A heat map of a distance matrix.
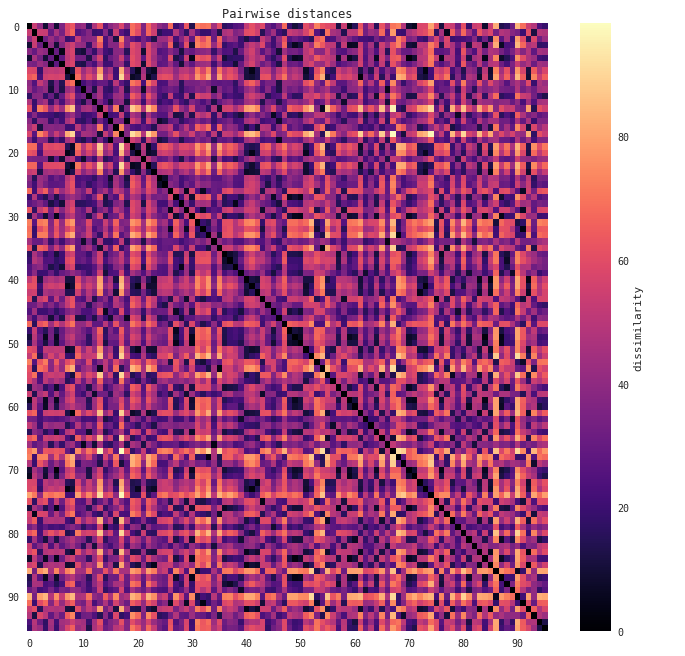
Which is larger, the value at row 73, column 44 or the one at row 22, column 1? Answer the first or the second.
the second
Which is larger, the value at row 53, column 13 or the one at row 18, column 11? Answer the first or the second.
the first
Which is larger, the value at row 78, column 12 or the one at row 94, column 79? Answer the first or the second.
the first
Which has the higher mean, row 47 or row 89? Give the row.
47
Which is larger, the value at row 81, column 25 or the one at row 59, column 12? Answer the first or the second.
the second
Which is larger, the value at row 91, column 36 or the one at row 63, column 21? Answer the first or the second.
the first
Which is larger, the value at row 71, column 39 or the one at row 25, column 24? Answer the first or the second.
the first
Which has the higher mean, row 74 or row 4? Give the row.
74
